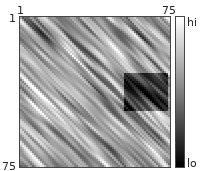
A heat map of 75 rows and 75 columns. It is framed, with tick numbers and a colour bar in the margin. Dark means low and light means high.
Overall the values sit about 60% of the way up the scale. The grain runs diagonally down to the right. The middle right is the ninth with the lowest average. An odd patch, lower than its surroundings, sits in the middle right. The ninth with the highest average is the middle left.
